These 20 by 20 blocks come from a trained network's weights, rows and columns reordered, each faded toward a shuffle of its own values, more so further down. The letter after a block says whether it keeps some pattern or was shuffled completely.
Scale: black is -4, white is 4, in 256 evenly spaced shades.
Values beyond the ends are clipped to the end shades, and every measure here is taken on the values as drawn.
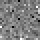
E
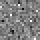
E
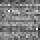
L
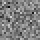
E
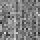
L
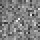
E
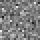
E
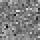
E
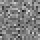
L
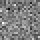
E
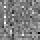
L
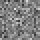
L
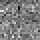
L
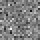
E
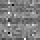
L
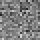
L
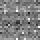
L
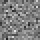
E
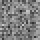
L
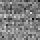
L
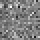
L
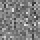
E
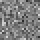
L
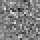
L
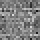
L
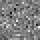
E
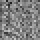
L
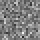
E
